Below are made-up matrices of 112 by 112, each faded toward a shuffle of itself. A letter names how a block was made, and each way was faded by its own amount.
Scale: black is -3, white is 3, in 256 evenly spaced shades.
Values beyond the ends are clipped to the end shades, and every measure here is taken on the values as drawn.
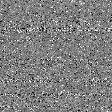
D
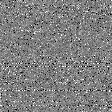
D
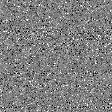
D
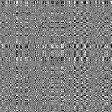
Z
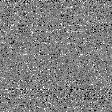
D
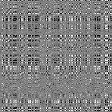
Z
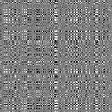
Z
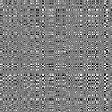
Z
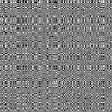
Z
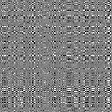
Z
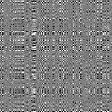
Z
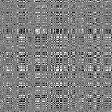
Z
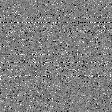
D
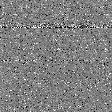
D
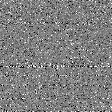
D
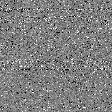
D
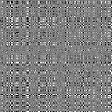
Z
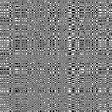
Z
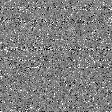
D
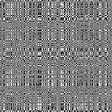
Z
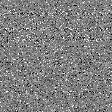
D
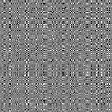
Z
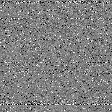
D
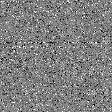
D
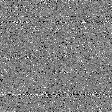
D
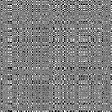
Z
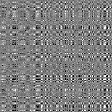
Z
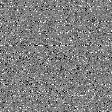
D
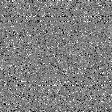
D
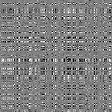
Z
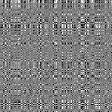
Z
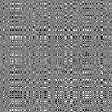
Z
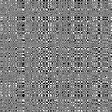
Z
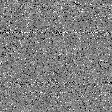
D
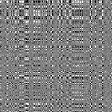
Z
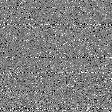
D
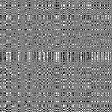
Z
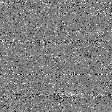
D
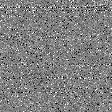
D
